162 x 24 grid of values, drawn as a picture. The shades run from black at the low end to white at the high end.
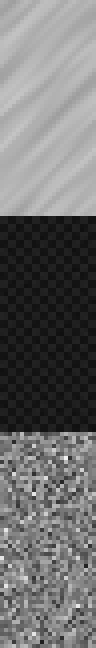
It is made of 3 by 1 panels. Panel 1,1: high, slanting up to the right, faint in contrast. Panel 2,1: very low, checkered, faint in contrast. Panel 3,1: middling, fine-grained, strong in contrast.
